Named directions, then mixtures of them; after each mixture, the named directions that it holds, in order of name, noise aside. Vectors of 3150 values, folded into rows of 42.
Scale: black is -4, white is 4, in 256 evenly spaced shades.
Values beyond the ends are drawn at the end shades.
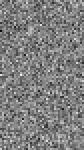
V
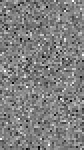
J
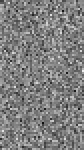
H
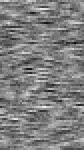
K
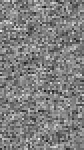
K, V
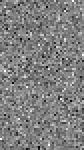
J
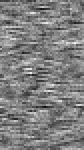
K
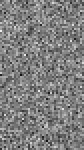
V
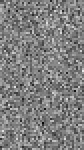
H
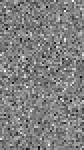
J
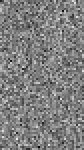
H, J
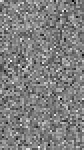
H, J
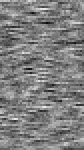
K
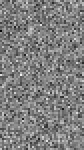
V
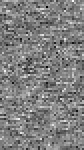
J, K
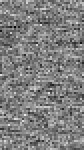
K, V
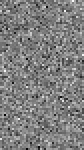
J, V
